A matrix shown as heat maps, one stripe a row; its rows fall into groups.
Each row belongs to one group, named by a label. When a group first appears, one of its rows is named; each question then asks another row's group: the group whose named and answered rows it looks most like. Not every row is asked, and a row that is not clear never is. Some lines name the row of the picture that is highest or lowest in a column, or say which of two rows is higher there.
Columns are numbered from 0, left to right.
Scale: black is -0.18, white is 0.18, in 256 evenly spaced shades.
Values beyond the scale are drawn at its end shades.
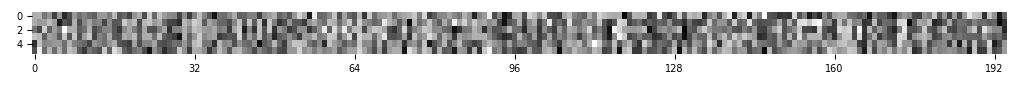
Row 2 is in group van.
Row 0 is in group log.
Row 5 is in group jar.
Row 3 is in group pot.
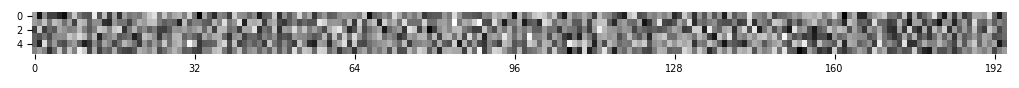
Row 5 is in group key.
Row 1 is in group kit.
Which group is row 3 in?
key
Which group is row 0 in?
key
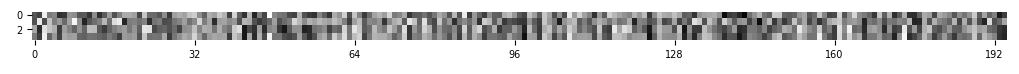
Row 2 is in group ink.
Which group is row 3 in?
van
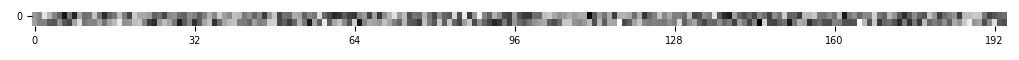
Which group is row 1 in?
log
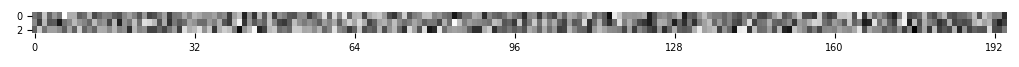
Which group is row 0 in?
van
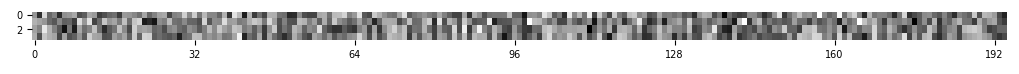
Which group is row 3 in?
ink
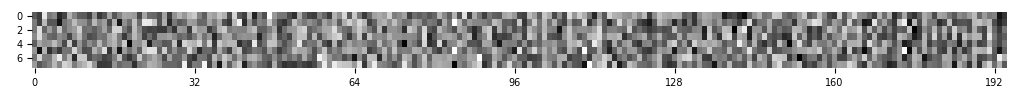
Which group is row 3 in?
log
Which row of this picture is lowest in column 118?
3
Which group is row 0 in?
van
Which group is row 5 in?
key
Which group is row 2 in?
jar
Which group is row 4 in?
jar
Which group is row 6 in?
kit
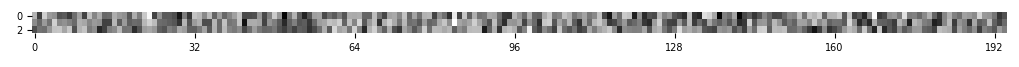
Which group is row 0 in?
ink
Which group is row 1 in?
kit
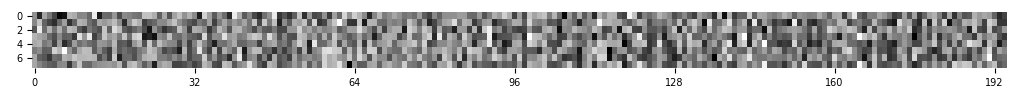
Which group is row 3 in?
log
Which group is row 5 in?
kit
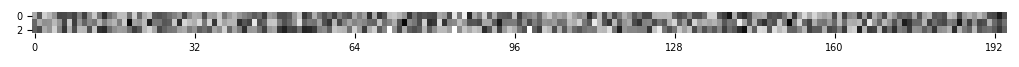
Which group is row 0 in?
ink
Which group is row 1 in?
jar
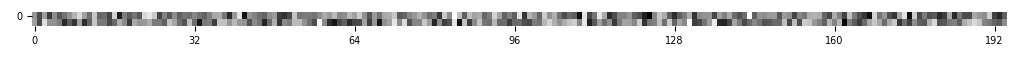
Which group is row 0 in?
key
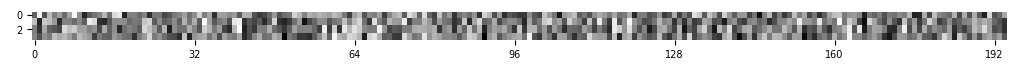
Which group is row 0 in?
jar
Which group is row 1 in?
ink
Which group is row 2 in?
key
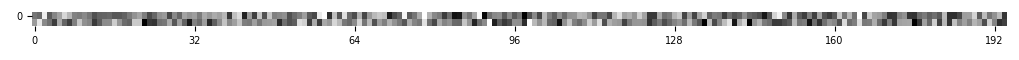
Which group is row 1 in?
log
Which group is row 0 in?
van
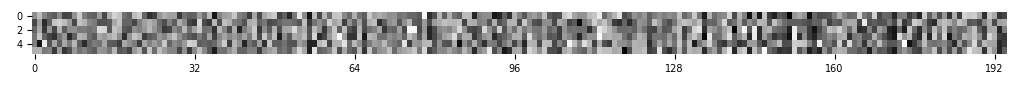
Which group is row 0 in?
log
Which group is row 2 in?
jar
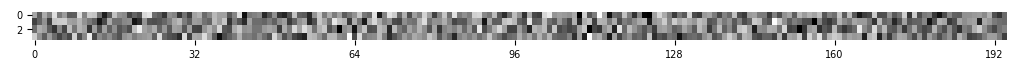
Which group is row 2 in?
key
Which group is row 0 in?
ink
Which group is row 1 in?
van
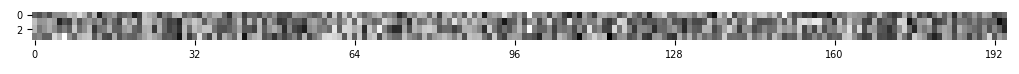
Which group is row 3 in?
kit
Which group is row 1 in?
pot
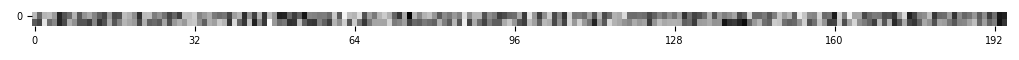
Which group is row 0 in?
pot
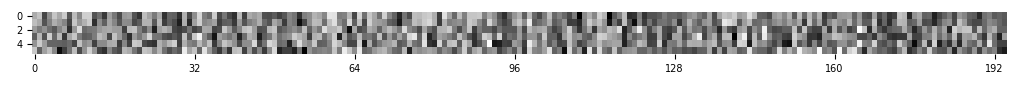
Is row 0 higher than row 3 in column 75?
No
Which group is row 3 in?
jar
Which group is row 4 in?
log
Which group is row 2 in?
log
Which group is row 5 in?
pot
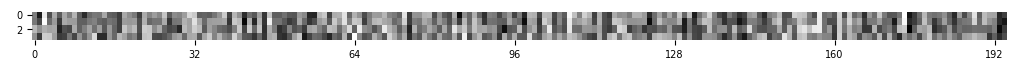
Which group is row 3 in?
ink
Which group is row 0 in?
van
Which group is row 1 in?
van
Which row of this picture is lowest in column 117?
3
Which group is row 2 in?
pot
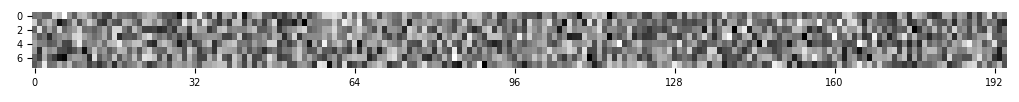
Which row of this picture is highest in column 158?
0
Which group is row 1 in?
pot
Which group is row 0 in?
kit
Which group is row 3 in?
key
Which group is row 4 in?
log
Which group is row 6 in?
key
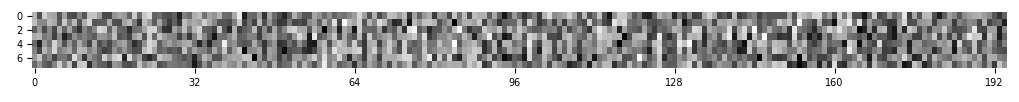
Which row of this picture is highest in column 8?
6
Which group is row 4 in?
kit
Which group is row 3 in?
log
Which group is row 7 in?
kit
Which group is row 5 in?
kit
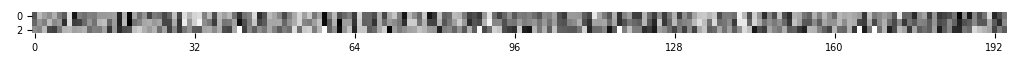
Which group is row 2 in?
key
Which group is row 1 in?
jar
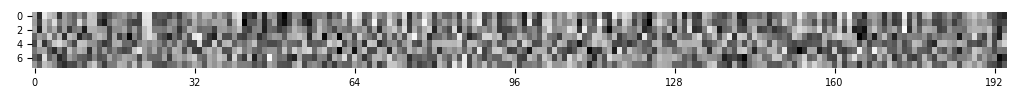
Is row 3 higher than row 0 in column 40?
No
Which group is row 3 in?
jar
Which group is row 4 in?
kit
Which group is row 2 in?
ink
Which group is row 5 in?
key
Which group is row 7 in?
ink
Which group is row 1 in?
ink
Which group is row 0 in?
ink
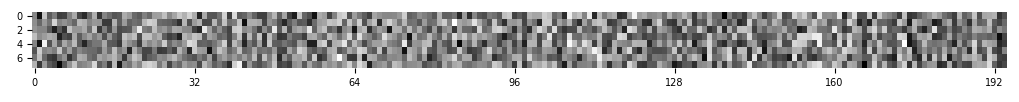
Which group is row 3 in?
pot
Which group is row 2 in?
key
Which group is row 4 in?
van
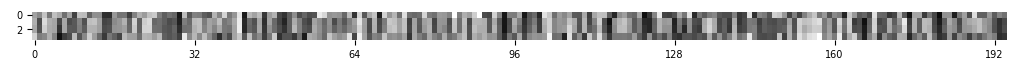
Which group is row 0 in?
kit
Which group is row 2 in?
ink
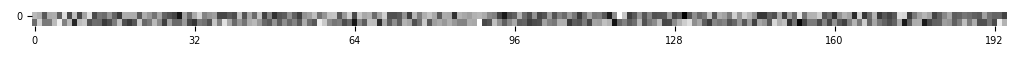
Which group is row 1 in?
kit
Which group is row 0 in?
pot
